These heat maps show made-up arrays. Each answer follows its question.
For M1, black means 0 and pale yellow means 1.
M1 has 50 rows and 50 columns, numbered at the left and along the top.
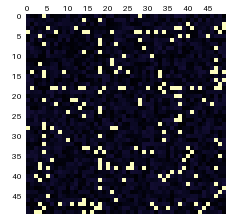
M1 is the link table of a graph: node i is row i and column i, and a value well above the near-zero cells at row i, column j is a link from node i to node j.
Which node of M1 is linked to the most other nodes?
node 18
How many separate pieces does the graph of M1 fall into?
1
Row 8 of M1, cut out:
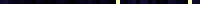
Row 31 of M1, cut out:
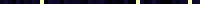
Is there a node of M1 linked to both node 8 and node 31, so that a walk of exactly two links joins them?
yes
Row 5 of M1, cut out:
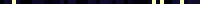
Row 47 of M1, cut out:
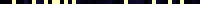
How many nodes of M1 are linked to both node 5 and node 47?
3
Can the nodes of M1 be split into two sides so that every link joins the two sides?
no
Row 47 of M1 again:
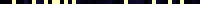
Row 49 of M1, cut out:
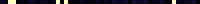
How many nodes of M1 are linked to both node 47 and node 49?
3
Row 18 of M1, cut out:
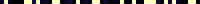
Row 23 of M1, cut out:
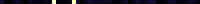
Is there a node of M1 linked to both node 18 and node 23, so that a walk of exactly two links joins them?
yes
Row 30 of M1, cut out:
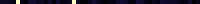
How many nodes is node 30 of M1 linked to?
2
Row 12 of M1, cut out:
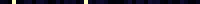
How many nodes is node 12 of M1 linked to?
2
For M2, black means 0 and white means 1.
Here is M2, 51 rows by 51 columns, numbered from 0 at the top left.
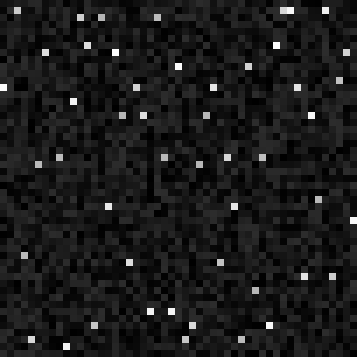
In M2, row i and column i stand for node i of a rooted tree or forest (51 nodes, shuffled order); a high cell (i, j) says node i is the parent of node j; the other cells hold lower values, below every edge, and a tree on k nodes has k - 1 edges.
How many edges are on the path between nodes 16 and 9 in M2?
3
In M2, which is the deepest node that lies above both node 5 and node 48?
2
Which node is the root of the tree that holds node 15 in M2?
7
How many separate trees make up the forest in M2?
2
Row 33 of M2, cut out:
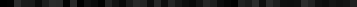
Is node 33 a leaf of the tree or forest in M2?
yes
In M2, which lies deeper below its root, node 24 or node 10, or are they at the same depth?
the same depth
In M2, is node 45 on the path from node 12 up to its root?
no
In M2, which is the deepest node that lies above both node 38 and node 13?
46
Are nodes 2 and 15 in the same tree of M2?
no
